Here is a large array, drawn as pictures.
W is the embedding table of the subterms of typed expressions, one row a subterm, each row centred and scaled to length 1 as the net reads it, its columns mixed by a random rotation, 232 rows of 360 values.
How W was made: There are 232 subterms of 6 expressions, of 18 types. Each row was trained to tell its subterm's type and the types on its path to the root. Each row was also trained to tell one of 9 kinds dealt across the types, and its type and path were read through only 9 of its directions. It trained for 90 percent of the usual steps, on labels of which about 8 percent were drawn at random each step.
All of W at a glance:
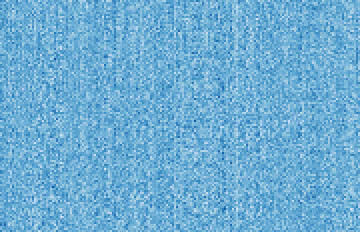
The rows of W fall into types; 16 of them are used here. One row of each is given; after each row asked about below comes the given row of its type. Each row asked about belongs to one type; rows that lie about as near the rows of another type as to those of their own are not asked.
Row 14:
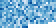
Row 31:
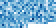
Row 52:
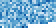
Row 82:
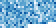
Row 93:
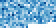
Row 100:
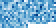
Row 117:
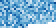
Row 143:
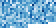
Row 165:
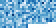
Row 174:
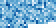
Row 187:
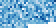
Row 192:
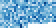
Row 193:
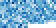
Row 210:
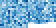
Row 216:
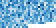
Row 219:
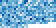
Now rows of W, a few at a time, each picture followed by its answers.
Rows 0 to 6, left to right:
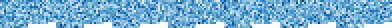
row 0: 31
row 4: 14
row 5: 100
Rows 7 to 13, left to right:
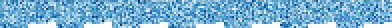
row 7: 193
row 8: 193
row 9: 143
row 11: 31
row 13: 31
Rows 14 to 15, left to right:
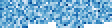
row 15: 143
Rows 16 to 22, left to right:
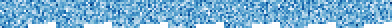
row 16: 14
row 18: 52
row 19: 143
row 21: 117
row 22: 117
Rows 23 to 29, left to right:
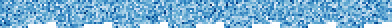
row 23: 216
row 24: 117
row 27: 216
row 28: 216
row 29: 165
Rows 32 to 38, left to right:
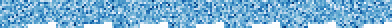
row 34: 174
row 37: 193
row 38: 192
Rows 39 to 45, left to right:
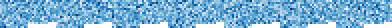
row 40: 165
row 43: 82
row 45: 31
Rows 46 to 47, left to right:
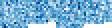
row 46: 193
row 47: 31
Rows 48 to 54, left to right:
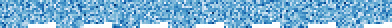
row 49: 192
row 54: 216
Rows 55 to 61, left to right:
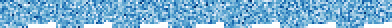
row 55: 93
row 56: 219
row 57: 165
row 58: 192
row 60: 117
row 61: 31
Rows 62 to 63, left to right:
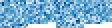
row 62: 100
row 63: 216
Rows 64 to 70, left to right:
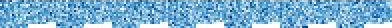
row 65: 210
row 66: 31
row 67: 93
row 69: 14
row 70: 165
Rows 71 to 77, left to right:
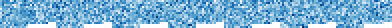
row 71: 82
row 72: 143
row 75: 143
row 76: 93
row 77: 174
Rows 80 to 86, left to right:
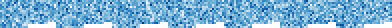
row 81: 82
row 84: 193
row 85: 82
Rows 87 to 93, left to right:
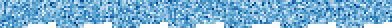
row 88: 210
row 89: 192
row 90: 93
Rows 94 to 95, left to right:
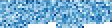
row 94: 143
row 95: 14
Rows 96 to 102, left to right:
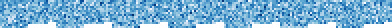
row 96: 219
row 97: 219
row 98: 216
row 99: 14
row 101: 117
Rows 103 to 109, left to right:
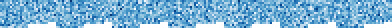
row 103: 143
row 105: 187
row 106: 31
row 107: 31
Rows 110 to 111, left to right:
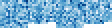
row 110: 210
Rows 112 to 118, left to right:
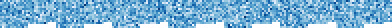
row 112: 117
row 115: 187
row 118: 93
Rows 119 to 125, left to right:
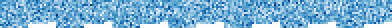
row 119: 14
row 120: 187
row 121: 187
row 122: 174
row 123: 187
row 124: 100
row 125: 210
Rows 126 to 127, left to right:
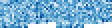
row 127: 165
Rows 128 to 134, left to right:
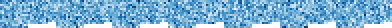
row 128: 193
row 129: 192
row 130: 31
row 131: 117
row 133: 193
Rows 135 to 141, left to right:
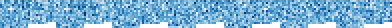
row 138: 143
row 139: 143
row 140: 165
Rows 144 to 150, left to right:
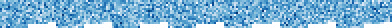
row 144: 174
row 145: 216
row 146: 193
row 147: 192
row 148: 31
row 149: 174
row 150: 174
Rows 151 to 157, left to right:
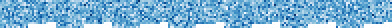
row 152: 219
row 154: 82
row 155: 187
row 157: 117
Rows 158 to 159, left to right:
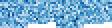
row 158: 117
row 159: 192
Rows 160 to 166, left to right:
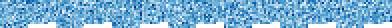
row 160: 143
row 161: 219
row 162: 210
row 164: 216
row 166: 165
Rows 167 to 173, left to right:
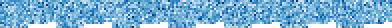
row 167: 52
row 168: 192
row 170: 93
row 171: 143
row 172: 14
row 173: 219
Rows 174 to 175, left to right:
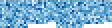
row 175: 219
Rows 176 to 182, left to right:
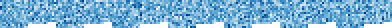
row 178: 210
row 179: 216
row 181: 165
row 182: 117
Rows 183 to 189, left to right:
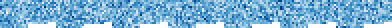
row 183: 174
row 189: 174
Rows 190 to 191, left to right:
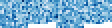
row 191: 193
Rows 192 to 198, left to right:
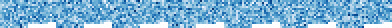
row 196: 219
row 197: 52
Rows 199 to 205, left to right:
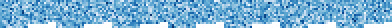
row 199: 14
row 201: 82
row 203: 193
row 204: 216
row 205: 52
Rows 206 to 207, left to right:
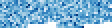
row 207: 193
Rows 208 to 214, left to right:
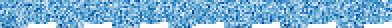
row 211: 192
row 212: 100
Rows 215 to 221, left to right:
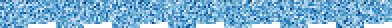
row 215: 143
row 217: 165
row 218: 31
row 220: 216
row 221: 14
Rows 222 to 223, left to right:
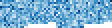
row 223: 14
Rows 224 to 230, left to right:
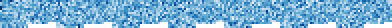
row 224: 93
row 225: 93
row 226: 210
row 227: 193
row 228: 219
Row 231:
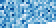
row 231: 216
